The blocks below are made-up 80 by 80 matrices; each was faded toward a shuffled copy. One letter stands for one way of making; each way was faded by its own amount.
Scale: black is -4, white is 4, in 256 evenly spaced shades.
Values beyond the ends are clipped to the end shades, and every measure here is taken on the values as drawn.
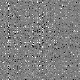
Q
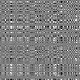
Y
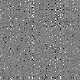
Q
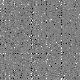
Q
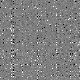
Q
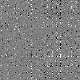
Q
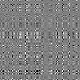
Y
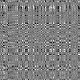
Y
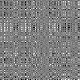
Y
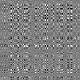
Y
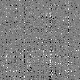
Q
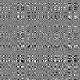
Y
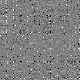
Q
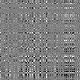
Y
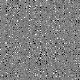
Q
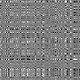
Y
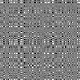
Y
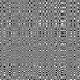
Y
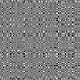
Y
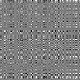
Y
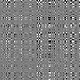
Y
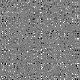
Q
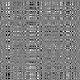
Y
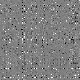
Q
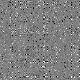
Q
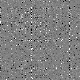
Q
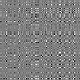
Y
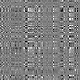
Y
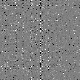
Q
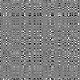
Y
